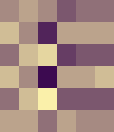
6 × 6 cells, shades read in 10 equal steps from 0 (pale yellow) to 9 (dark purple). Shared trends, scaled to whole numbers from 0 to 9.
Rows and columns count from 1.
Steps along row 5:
down down up same same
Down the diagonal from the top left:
4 4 1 3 6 4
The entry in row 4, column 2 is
4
